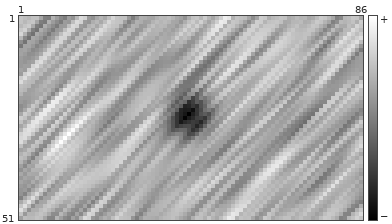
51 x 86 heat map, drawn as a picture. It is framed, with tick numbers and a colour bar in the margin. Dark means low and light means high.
Overall the values sit about 70% of the way up the scale. No overall slope runs across the table. Most values sit high, with a long tail of low ones. The grain runs diagonally up to the right. One dip sinks in the centre. No single row or column stands out from its neighbours.
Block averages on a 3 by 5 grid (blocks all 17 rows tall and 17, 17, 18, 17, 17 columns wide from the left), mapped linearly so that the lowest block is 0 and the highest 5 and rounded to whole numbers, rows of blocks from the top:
44454 / 54033 / 44444
